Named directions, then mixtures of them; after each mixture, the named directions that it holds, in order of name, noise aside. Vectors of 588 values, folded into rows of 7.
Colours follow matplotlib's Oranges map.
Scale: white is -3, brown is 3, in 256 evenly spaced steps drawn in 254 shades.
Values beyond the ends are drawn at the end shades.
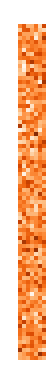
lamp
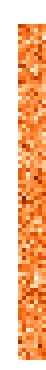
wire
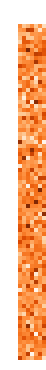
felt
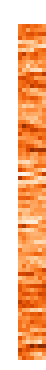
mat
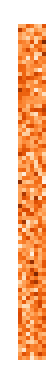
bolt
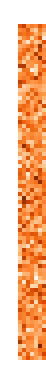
wire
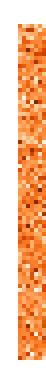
felt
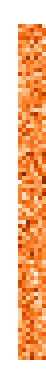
bolt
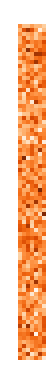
felt, lamp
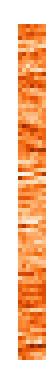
mat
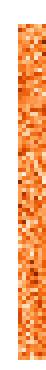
bolt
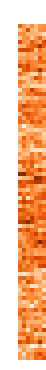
mat, wire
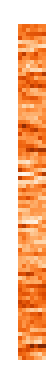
mat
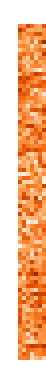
bolt, mat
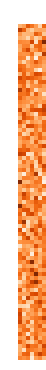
bolt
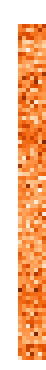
felt, mat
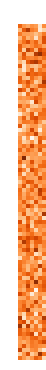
felt, lamp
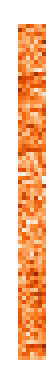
bolt, mat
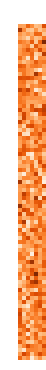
bolt
